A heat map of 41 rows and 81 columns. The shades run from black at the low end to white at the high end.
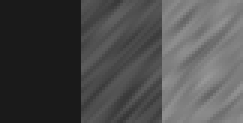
The table splits into one row of 3 panels. Panel 1,1: very low, flat. Panel 1,2: low, slanting up to the right, faint in contrast. Panel 1,3: middling, slanting up to the right, faint in contrast.
